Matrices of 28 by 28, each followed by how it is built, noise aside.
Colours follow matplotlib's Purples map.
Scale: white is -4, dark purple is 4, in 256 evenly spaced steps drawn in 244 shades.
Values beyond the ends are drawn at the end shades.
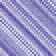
Toeplitz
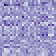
low rank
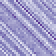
Toeplitz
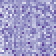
low rank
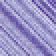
Toeplitz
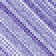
Toeplitz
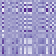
low rank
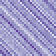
Toeplitz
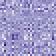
low rank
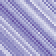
Toeplitz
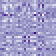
low rank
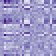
low rank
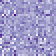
low rank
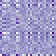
low rank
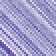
Toeplitz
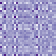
low rank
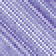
Toeplitz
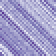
Toeplitz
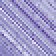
Toeplitz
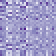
low rank
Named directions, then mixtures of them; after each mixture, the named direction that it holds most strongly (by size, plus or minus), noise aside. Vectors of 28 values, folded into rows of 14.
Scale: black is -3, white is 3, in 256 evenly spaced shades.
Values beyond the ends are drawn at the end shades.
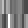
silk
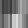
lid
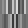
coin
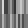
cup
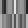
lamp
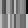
lamp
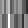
silk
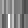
silk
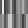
cup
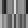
lamp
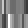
silk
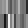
silk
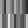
silk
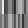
cup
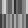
lamp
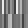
cup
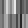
cup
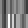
silk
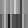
lid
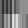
lid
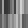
cup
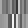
coin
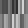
coin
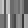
silk
